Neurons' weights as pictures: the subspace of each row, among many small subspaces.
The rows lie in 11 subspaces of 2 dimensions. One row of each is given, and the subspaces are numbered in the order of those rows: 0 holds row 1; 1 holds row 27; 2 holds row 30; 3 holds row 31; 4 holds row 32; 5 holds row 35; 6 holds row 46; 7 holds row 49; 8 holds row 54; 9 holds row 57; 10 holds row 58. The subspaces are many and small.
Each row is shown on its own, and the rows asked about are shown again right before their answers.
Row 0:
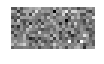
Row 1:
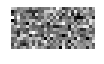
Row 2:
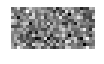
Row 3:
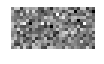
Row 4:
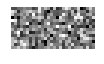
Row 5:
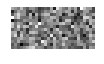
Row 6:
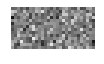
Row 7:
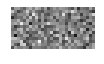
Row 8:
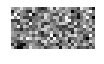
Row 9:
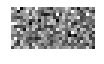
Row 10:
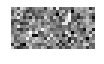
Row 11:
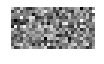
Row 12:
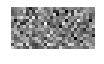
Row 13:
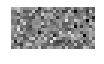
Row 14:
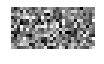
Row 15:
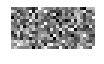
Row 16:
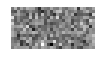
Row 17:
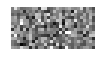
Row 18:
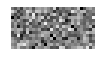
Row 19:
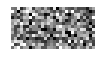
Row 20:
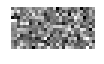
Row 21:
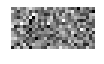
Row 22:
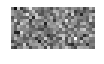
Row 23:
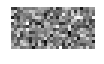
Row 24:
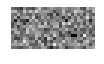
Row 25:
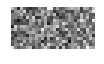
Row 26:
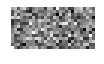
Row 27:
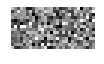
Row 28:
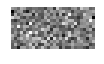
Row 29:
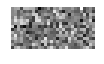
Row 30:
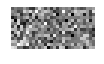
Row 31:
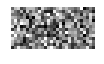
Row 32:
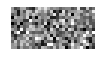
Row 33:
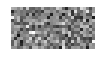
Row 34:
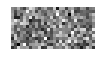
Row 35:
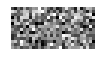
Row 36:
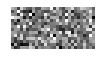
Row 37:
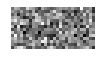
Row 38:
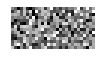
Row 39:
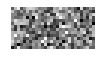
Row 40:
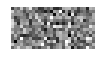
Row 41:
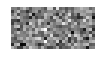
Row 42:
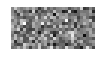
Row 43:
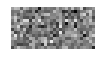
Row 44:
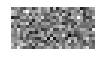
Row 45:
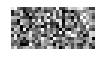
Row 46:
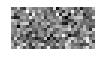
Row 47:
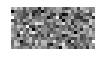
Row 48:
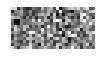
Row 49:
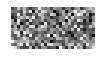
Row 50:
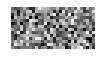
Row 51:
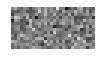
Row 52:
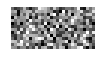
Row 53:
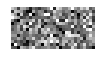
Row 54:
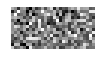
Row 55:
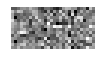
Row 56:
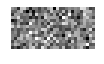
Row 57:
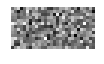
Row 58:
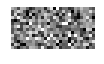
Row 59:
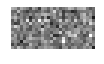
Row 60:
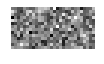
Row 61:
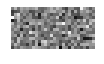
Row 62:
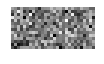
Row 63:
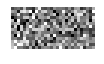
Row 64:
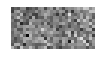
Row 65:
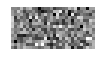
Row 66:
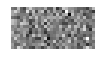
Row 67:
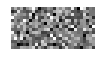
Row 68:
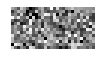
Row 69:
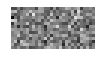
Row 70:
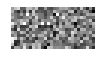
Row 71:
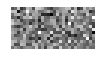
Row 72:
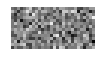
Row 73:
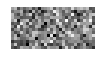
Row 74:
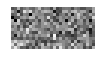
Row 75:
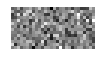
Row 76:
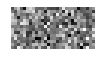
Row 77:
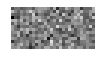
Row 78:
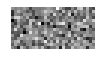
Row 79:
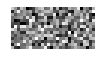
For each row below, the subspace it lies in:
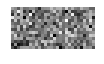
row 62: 2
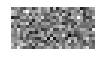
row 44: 6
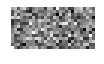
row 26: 10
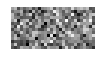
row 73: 7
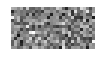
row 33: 5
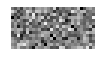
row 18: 6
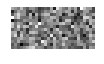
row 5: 4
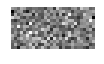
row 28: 6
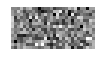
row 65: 5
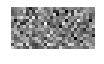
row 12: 7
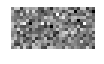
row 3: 9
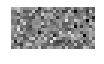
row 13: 9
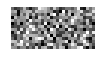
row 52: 4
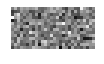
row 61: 0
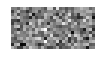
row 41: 10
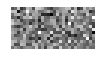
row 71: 9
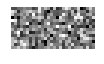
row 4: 0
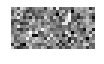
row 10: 10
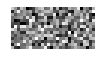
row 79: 1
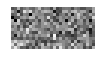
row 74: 2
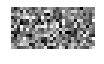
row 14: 3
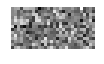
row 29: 1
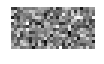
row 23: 0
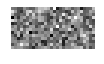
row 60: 4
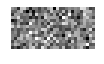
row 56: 6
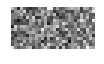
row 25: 3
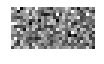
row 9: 9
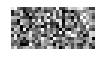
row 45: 3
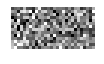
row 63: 2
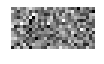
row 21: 8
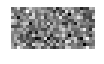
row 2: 6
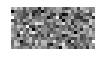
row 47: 5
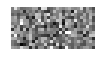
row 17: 3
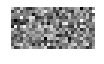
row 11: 1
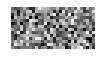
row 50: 4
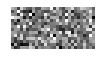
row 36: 2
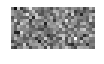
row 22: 7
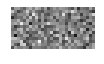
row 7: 8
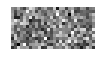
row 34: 10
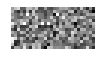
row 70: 9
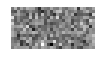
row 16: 5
